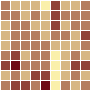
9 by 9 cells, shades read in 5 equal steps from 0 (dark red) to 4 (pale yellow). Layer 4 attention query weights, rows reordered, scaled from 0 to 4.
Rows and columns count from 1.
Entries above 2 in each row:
6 2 4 3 4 4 2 5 2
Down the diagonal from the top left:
2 2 2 2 2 4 3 2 2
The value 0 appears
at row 7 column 2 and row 9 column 5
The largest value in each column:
3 3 3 3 4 4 3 3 3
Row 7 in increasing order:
0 1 1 1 2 2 2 3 4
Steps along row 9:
down same up down up down up down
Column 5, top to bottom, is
4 3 3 3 2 2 2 1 0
